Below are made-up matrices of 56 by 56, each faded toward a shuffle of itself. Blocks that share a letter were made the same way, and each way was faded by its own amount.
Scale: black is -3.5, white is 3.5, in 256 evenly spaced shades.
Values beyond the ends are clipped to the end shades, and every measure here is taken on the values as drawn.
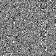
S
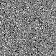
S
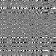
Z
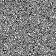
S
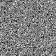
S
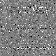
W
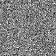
S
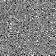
W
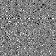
W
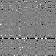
Z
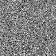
S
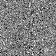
S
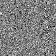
S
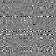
Z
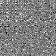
W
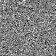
S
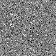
S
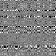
Z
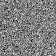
S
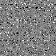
W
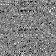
W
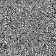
S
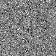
S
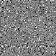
W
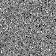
S
